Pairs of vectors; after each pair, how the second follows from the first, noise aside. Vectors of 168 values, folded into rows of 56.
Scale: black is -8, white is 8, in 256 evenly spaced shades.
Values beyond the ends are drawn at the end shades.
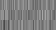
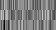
scaled up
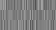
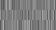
wrapped around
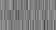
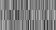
scaled up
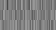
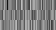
scaled up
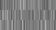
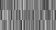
scaled up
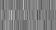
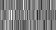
scaled up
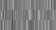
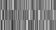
scaled up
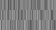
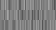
wrapped around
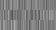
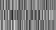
scaled up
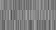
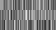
scaled up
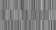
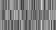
scaled up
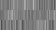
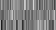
scaled up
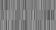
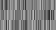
scaled up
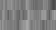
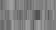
wrapped around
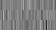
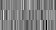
scaled up
